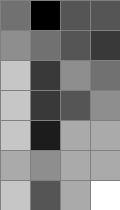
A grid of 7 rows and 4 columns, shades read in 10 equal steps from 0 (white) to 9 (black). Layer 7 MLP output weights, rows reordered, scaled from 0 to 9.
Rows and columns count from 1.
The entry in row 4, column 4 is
4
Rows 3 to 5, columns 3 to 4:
4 5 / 6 4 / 3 3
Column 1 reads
5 4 2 2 2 3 2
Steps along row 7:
up down down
